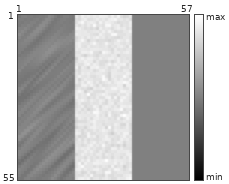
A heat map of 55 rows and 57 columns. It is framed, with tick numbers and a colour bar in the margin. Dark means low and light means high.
The table splits into one row of 3 panels. Panel 1,1: middling, slanting up to the right, faint in contrast. Panel 1,2: very high, fine-grained, faint in contrast. Panel 1,3: middling, flat.
